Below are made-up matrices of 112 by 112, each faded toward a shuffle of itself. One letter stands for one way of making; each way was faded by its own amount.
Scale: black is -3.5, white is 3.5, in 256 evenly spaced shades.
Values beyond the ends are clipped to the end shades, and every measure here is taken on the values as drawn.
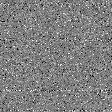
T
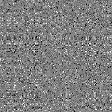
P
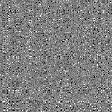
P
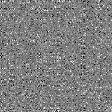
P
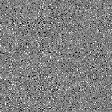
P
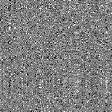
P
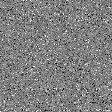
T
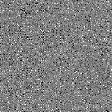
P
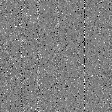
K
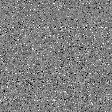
T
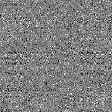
P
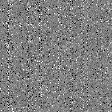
K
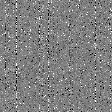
K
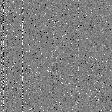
K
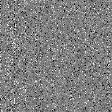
K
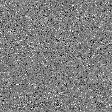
T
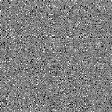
P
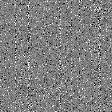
K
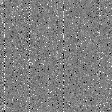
K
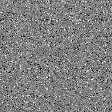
T
